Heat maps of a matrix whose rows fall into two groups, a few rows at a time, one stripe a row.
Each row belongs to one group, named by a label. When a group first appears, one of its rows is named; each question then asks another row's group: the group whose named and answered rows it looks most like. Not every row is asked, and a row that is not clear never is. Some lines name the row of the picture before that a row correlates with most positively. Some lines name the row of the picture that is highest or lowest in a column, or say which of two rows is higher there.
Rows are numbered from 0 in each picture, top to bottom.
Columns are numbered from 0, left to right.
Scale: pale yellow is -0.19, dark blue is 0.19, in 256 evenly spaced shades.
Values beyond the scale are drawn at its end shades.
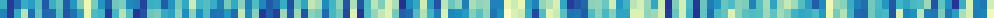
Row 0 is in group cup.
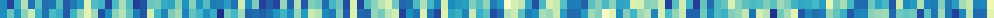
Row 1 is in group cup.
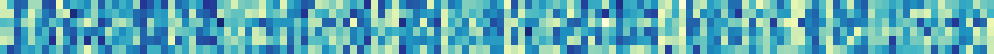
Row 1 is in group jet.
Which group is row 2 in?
cup
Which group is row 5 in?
cup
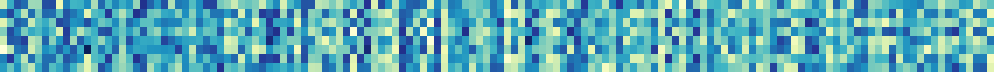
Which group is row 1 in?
cup
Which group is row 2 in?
jet
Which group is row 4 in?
jet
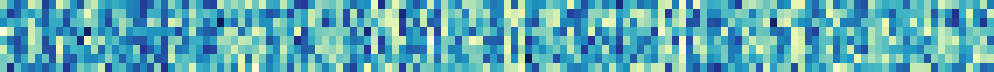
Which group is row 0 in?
jet
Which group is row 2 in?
cup
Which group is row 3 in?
jet
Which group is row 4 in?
jet
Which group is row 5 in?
jet
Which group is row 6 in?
jet
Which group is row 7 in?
cup
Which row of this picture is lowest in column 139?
6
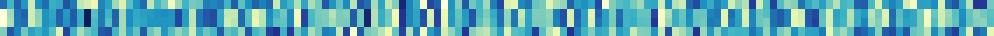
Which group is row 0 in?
cup
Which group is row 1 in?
jet
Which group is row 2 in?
jet
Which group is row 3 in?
cup
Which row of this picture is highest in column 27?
0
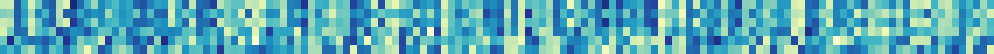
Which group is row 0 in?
jet
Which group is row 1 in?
jet
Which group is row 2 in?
jet
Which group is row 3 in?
jet
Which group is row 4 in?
cup
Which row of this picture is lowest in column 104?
5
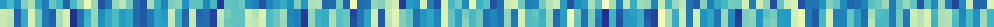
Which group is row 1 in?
jet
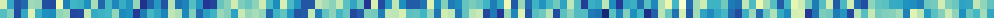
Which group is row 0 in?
jet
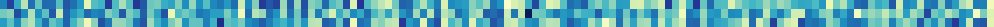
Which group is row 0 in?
cup
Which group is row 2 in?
cup
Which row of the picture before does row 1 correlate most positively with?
1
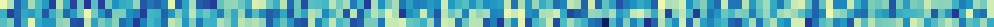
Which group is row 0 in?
jet
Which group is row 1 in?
cup
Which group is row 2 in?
jet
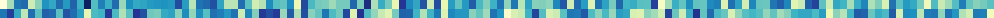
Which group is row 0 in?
jet
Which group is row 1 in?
cup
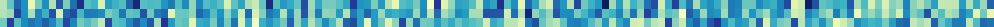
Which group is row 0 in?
jet
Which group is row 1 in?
jet
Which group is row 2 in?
cup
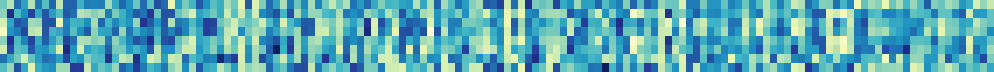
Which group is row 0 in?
jet
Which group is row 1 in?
cup
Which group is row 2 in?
jet
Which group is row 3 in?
jet
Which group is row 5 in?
cup
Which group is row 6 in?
cup
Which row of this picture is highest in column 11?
7
